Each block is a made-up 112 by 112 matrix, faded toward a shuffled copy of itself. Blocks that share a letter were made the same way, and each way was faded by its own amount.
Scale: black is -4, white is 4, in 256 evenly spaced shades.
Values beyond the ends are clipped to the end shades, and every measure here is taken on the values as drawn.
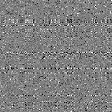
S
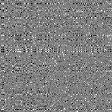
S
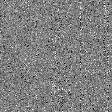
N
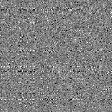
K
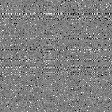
S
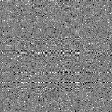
S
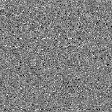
K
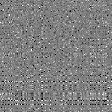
S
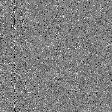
N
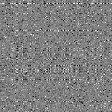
S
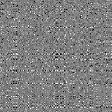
S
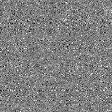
K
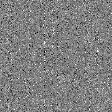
N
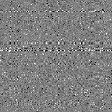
S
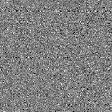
K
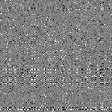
S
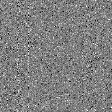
N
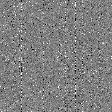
N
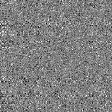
K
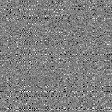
S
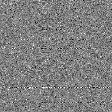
K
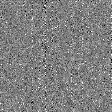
N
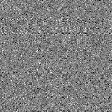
K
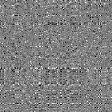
S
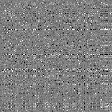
S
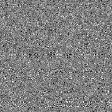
K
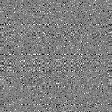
S
